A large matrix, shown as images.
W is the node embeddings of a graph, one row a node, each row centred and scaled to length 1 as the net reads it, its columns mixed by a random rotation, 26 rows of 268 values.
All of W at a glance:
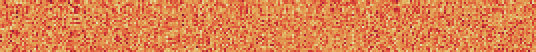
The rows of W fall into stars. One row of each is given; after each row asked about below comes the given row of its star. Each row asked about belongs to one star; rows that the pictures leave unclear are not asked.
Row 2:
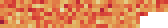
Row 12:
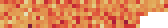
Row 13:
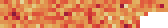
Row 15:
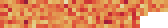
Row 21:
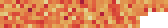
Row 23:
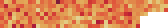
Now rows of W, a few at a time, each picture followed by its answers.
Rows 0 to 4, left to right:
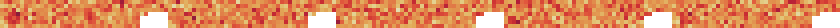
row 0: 13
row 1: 13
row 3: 15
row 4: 13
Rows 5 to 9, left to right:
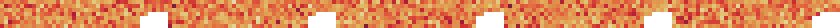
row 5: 15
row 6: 15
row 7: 12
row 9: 13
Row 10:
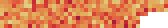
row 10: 12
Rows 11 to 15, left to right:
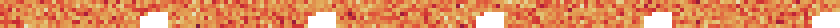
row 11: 23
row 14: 21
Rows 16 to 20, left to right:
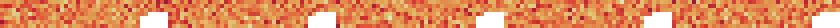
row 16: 2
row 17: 23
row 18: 15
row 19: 21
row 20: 23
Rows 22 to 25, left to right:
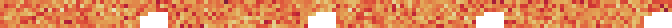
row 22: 2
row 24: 2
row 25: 2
